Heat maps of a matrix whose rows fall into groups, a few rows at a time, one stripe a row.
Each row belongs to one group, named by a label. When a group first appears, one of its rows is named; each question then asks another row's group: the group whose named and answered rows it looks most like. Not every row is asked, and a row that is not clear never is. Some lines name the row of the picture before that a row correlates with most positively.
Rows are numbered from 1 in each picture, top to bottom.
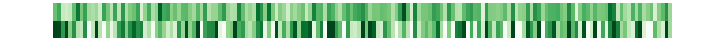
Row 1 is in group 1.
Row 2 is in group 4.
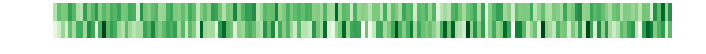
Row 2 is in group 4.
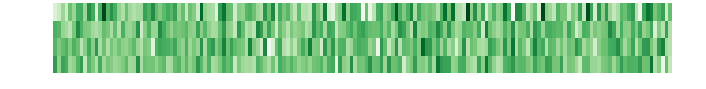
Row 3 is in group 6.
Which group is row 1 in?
4
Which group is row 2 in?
1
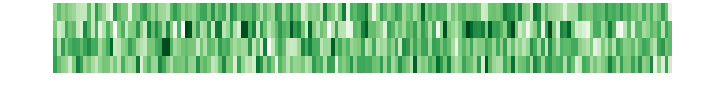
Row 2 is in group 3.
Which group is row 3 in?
6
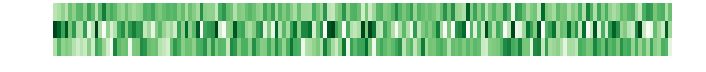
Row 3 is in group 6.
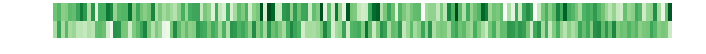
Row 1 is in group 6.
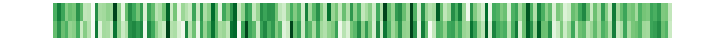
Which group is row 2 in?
3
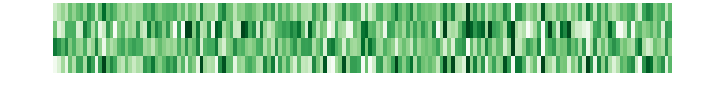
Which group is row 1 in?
4
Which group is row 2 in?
3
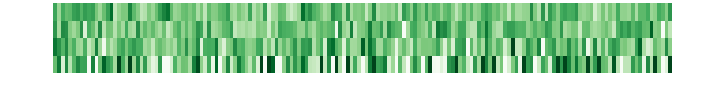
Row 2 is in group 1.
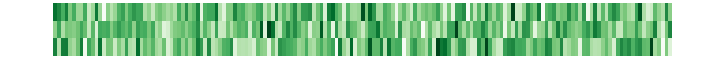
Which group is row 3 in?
1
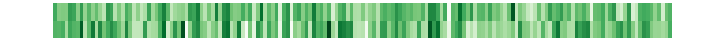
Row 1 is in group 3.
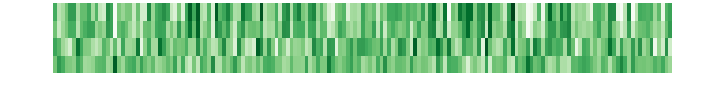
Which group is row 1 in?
3
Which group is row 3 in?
1
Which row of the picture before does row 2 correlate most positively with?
1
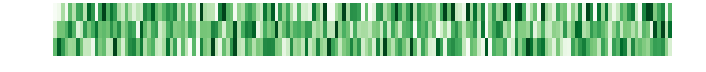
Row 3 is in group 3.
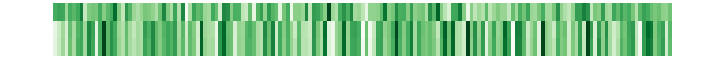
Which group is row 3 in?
4
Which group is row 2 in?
4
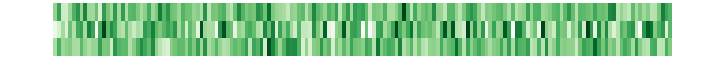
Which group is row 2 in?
4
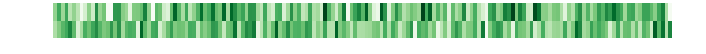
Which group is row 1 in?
6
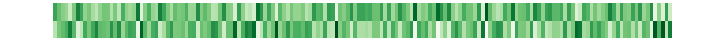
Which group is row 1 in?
1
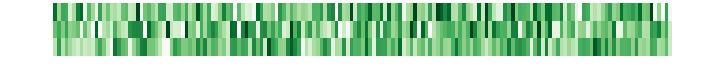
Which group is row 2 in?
3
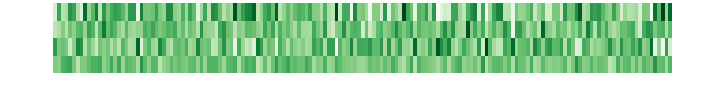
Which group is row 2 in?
4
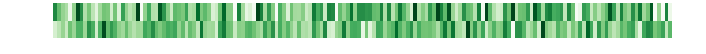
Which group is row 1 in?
1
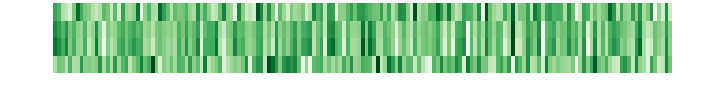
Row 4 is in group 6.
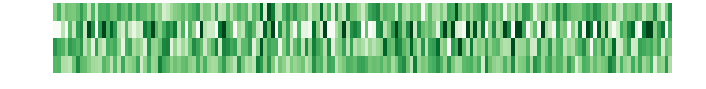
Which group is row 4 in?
1
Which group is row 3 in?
3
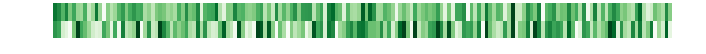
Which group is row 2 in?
1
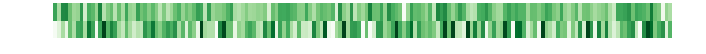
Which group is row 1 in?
1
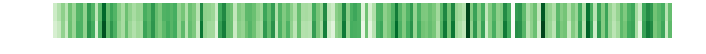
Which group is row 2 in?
4
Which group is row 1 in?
4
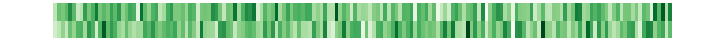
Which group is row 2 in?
4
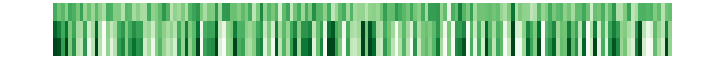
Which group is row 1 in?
3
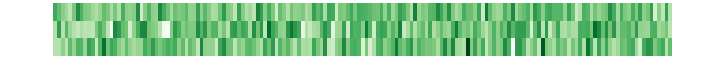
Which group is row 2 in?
6
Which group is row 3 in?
4
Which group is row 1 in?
1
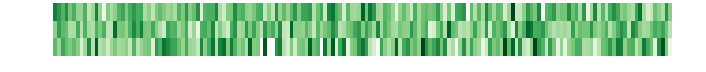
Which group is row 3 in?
6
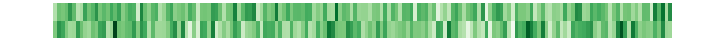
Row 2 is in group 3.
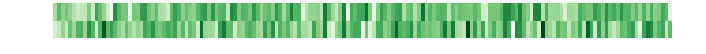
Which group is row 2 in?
4
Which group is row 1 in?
6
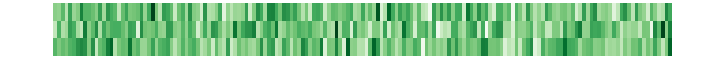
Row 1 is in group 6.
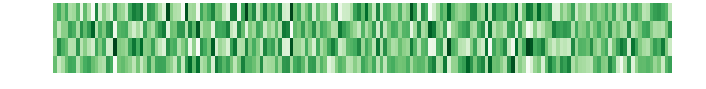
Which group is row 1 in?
3
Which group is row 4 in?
3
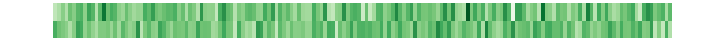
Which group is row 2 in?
1
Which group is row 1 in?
4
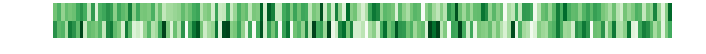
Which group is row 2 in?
3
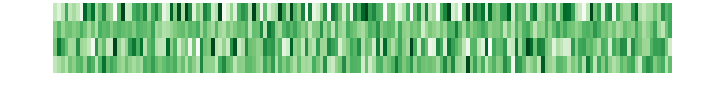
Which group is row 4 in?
4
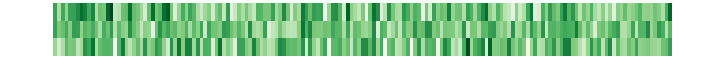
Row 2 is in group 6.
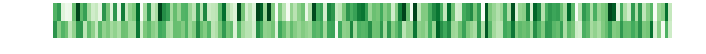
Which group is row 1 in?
1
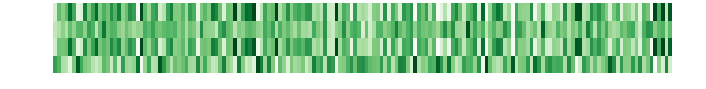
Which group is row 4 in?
1
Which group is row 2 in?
4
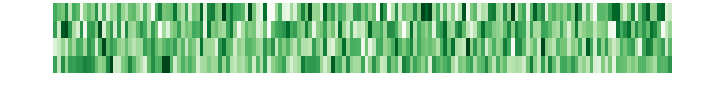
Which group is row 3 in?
4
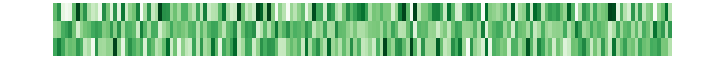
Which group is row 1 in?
1
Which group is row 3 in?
3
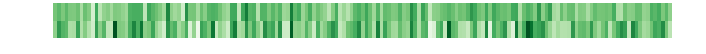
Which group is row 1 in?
3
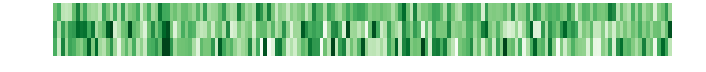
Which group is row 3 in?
6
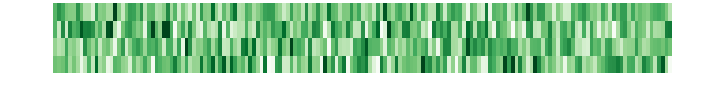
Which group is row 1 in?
3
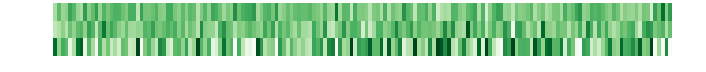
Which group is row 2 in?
4
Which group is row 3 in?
1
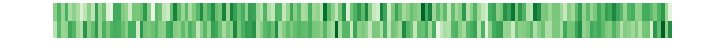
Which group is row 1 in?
6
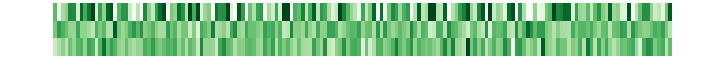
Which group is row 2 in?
3
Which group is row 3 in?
4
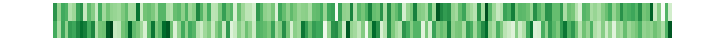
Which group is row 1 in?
1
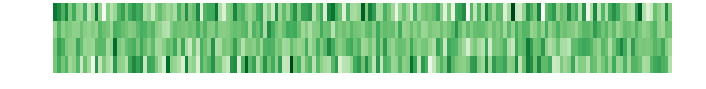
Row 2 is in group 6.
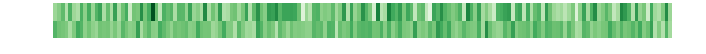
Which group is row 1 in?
6
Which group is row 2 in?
1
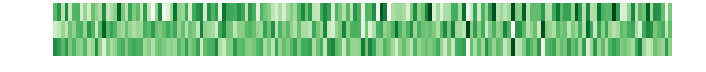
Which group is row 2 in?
4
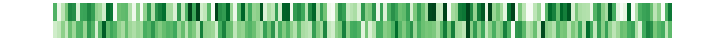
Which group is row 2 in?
4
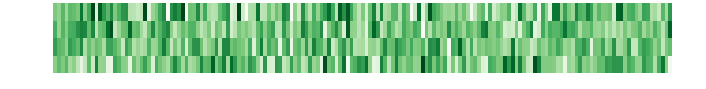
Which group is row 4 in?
6
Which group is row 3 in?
3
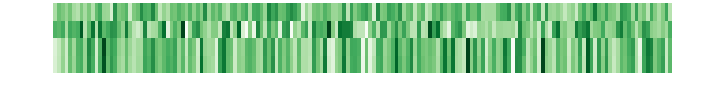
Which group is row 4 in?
4
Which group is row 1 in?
6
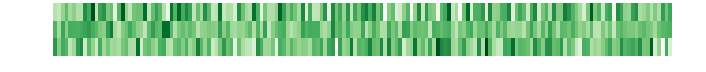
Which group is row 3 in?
1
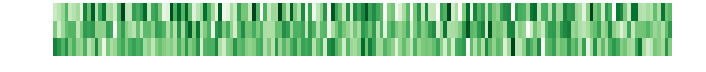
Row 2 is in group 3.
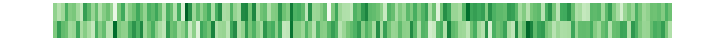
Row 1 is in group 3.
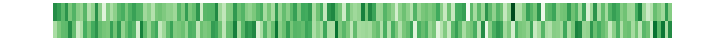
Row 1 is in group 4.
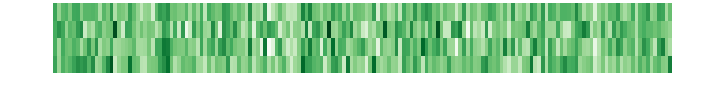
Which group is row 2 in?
3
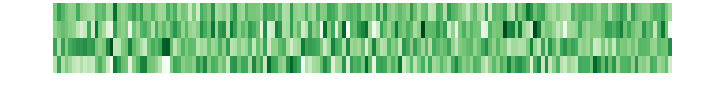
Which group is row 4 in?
6
